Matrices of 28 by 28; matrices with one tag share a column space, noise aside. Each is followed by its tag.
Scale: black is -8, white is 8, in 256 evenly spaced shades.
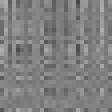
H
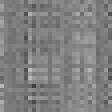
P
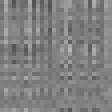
H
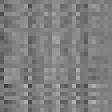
P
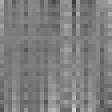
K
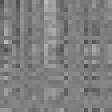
H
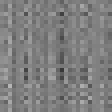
P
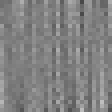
K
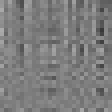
H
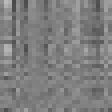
H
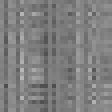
P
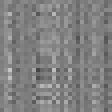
P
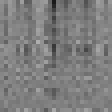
H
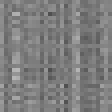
P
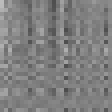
H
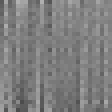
K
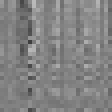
H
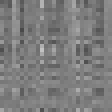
H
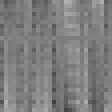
K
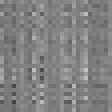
P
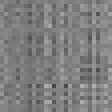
P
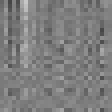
H
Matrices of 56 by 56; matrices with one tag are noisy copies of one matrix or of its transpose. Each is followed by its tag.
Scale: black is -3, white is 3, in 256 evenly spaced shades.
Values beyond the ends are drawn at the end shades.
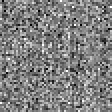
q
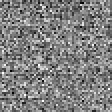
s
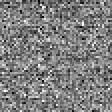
s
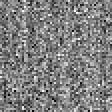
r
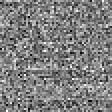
q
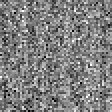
r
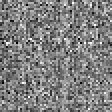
s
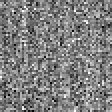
r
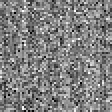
r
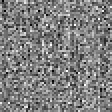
q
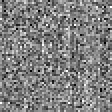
q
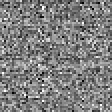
s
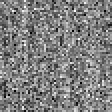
r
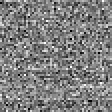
q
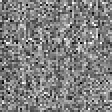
s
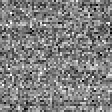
r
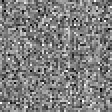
q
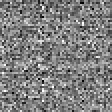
s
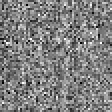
s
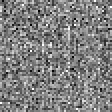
q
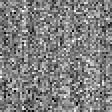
r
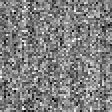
r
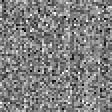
q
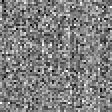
q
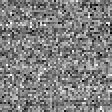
r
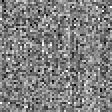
q
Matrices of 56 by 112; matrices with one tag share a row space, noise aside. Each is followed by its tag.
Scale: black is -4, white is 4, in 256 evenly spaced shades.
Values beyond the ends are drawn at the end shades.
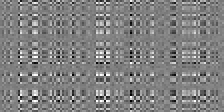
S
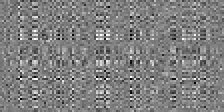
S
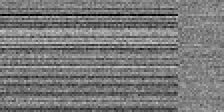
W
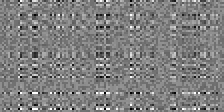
S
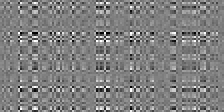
S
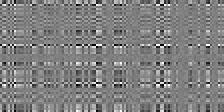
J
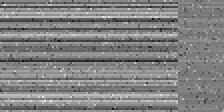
W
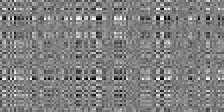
J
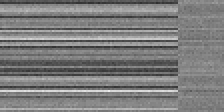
W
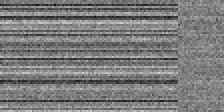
W
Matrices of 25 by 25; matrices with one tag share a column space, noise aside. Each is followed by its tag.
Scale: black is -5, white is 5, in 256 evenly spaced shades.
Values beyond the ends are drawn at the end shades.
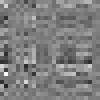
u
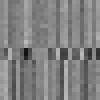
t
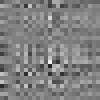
u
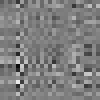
u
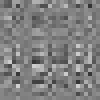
u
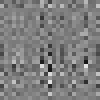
u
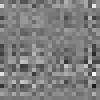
u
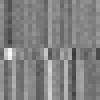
t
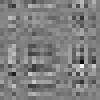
u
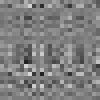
u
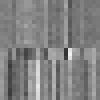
t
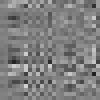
u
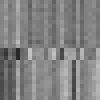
t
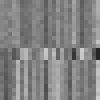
t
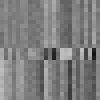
t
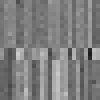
t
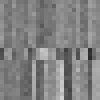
t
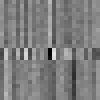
t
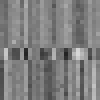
t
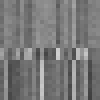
t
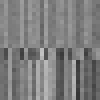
t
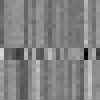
t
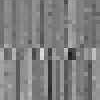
t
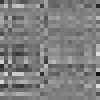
u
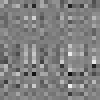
u
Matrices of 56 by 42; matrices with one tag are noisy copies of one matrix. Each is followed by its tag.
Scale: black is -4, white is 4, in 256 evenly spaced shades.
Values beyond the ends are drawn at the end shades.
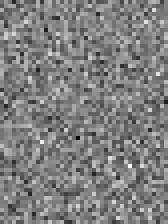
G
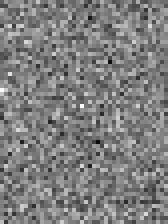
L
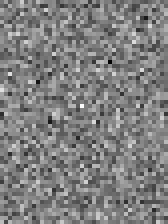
L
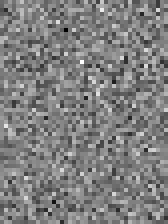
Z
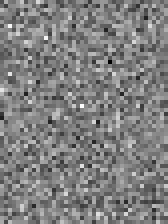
L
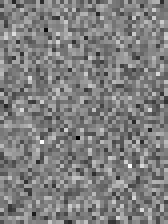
G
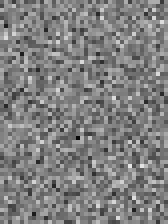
G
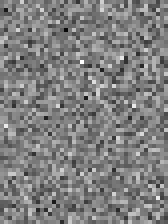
Z
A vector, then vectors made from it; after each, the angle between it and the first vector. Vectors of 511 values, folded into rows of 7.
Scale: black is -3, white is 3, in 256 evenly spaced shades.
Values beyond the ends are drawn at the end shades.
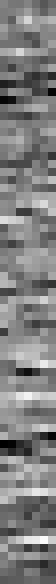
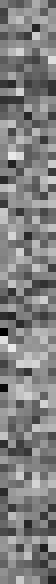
partly aligned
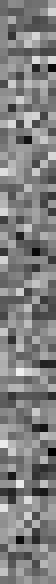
partly opposed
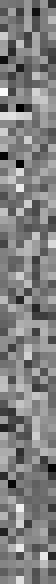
orthogonal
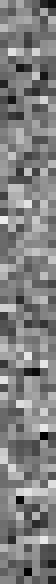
partly aligned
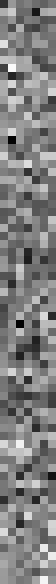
partly opposed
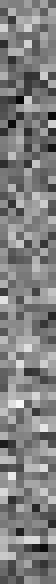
partly aligned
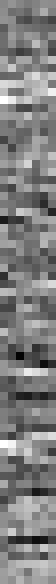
nearly opposite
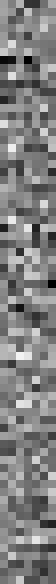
partly aligned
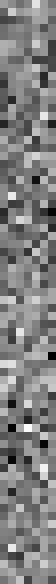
orthogonal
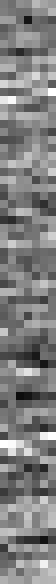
nearly opposite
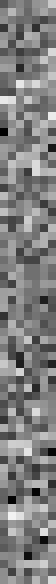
partly opposed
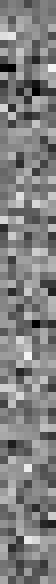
partly aligned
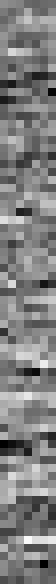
nearly parallel
